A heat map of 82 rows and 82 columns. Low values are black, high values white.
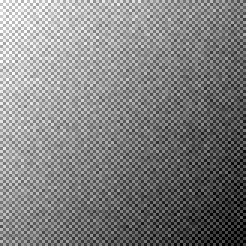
Values rise toward the top left. The field is checkered. The bottom right is the ninth with the lowest average. The ninth with the highest average is the top left. Neither half mirrors the other.
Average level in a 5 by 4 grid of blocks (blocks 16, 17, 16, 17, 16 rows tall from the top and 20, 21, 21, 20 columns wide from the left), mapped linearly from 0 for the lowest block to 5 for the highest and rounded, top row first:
5432 / 4432 / 4321 / 3211 / 3210
